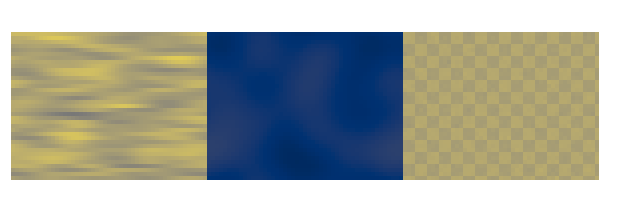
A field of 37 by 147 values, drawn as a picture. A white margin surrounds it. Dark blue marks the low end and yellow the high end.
The table splits into one row of 3 panels. Panel 1,1: high, streaked across. Panel 1,2: very low, smooth, faint in contrast. Panel 1,3: high, checkered, faint in contrast.
